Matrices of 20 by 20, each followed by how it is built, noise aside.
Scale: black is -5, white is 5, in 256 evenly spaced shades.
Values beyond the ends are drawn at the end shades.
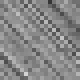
Toeplitz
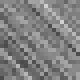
Toeplitz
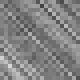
Toeplitz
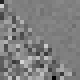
lower triangular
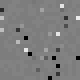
sparse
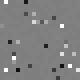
sparse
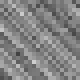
Toeplitz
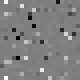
sparse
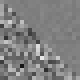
lower triangular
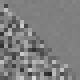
lower triangular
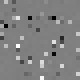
sparse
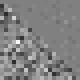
lower triangular
